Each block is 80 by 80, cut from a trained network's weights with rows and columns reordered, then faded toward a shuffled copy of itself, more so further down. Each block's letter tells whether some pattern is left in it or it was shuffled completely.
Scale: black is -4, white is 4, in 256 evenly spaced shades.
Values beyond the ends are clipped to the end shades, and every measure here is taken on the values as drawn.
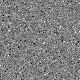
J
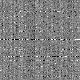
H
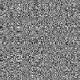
H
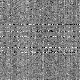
H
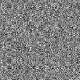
H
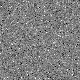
J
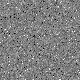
J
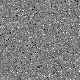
J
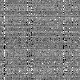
H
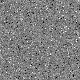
J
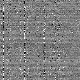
H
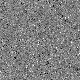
J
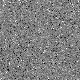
J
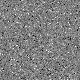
J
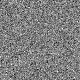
J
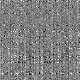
H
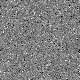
J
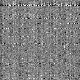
H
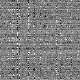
H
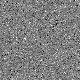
J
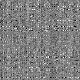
H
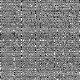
H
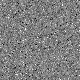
J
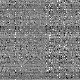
H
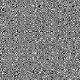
H
